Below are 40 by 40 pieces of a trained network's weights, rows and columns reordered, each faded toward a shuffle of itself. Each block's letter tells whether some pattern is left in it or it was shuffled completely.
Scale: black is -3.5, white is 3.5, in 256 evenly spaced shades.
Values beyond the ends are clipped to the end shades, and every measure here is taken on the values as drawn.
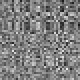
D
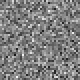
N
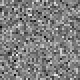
N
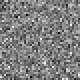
N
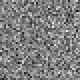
N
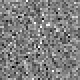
N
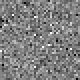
N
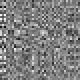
D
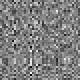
D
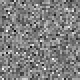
N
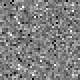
N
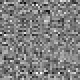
D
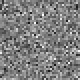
N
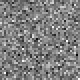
N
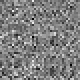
D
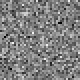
N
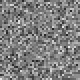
N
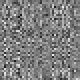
D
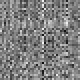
D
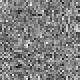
D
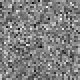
N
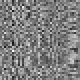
D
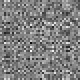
D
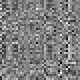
D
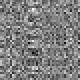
D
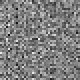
D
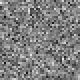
N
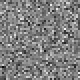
N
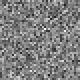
N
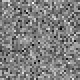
N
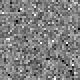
N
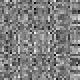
D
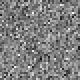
N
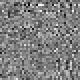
D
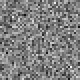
N
